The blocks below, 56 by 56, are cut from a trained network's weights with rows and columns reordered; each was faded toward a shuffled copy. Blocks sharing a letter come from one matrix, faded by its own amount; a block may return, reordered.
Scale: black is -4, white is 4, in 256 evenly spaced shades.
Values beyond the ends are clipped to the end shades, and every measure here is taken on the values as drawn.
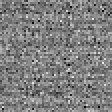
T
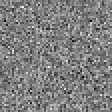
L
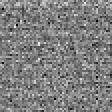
T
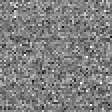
T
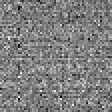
T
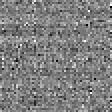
T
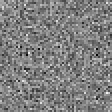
L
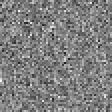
L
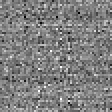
T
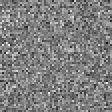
L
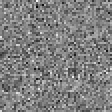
L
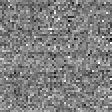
T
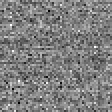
T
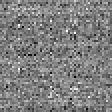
T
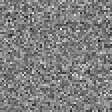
L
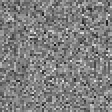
L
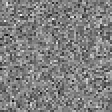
L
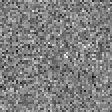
L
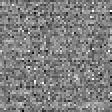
T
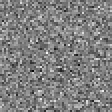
L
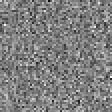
L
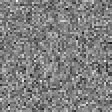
L
